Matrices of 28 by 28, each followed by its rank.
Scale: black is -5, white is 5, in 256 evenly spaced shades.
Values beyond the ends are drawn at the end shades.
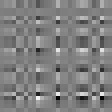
one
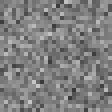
full rank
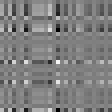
one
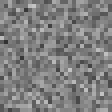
full rank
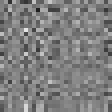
three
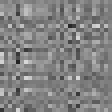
three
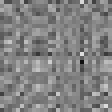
three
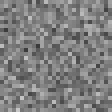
full rank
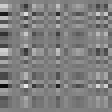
one
